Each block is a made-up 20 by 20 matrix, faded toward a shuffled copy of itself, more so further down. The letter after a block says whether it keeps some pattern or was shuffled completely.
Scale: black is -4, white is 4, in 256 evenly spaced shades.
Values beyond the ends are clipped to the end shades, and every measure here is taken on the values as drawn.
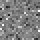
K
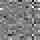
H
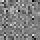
H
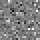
K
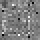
H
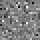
K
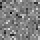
K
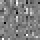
H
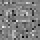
H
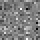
H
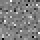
K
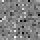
K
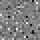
K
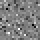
K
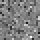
K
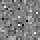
K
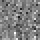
H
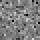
K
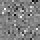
H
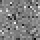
K
